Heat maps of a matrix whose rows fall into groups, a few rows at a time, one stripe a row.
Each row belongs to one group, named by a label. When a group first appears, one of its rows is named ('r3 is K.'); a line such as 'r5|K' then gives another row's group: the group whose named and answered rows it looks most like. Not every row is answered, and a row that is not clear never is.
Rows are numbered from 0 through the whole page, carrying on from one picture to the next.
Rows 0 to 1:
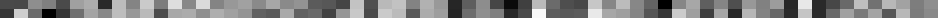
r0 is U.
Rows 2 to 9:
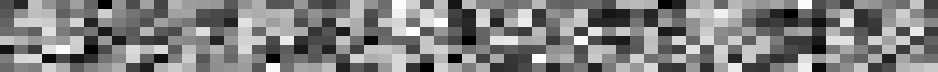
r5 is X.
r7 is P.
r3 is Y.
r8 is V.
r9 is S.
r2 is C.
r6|Y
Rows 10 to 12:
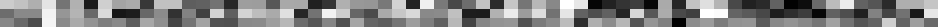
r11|Y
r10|Y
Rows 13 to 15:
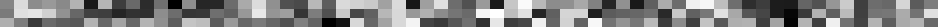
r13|Y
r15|X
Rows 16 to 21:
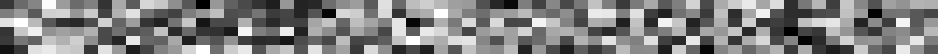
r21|S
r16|P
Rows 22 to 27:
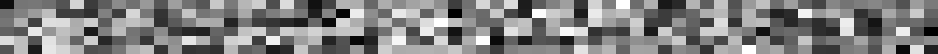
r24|P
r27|P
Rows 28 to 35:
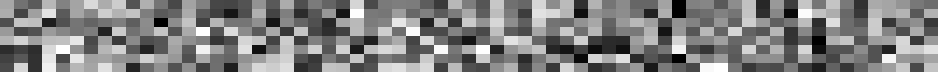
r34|U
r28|X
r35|Y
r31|X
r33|S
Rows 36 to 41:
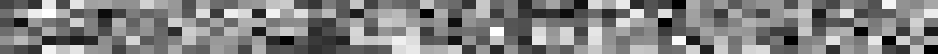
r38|C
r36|U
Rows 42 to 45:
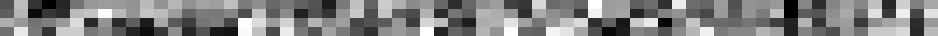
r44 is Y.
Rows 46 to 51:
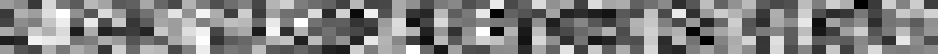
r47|S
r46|X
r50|S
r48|S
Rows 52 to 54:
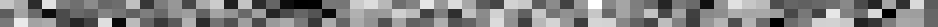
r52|P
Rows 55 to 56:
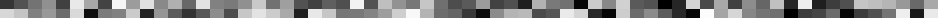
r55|U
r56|Y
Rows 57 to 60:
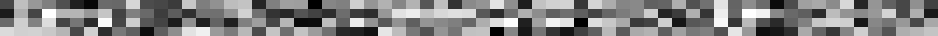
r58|P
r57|V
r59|V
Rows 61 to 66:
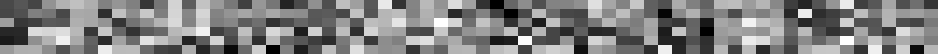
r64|S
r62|U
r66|V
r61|P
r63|P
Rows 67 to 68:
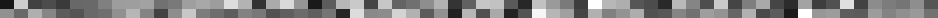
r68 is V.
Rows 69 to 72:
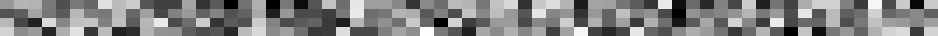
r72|Y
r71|X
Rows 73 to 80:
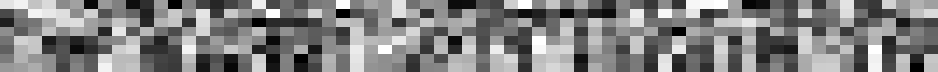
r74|S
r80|V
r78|V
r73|Y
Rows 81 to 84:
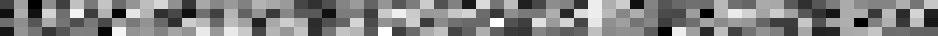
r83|X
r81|U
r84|U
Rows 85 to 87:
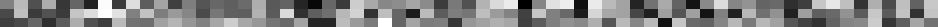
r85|V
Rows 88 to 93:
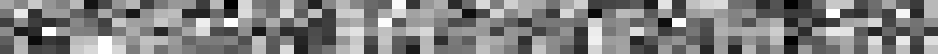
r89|Y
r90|U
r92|U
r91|P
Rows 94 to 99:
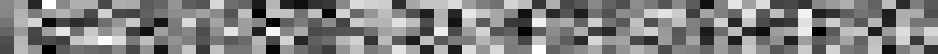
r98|U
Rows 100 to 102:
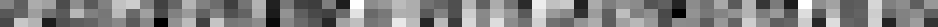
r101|C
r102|C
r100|V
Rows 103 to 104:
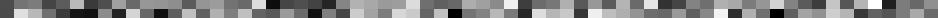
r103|C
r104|V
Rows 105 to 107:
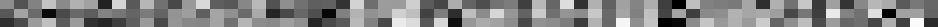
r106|C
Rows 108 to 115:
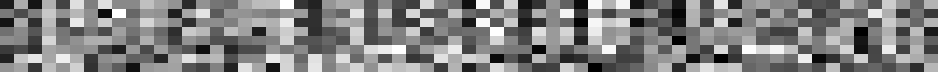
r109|X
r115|Y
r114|S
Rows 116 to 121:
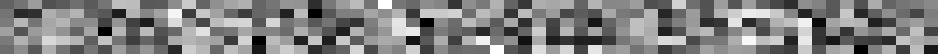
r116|V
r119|X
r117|P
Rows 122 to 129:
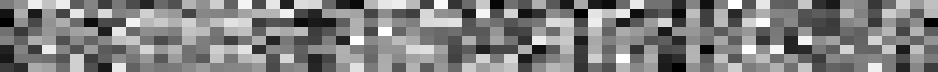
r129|C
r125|X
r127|P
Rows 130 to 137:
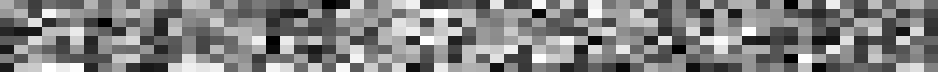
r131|P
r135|C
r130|X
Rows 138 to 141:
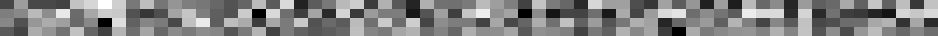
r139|S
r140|X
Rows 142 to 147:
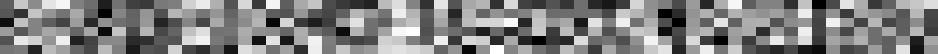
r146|S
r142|S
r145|X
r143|C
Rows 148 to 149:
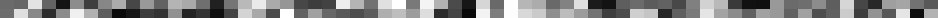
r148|Y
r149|Y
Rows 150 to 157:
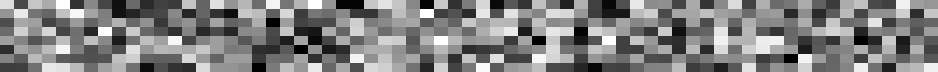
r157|S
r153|V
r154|P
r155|P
